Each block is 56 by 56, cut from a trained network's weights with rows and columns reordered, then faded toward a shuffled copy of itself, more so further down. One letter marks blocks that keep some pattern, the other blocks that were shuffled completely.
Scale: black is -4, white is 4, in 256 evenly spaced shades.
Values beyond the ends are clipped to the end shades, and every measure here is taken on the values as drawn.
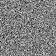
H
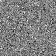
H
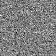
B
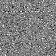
B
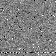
B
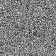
B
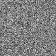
B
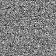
B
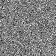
H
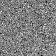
H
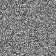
B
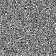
B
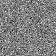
H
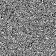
H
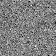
H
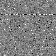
B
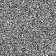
B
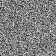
H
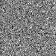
B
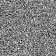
H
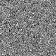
B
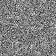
B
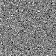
B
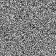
B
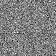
H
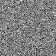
H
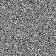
H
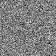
B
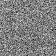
H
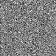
B
